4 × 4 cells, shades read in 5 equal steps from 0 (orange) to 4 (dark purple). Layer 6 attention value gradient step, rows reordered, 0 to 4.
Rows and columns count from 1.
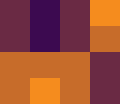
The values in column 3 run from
1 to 3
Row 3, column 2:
1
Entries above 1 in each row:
3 3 1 1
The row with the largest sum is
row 2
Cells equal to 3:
6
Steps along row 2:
up down down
